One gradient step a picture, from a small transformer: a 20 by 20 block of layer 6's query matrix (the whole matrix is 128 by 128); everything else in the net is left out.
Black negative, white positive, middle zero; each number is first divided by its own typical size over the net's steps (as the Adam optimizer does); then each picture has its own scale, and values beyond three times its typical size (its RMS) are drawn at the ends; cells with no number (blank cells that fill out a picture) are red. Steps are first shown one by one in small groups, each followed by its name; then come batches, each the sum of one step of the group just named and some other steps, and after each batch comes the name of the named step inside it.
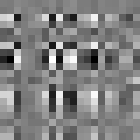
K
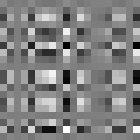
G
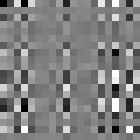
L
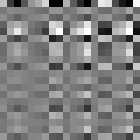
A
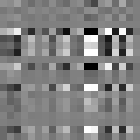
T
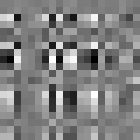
K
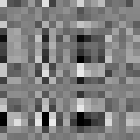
A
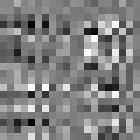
T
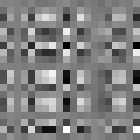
G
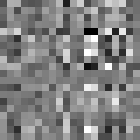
T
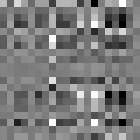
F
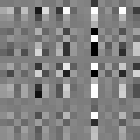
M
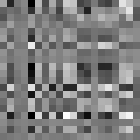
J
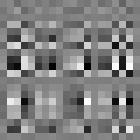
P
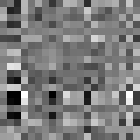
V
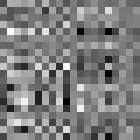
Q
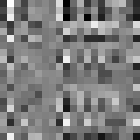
F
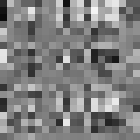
V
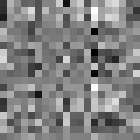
M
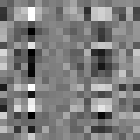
J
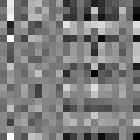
M
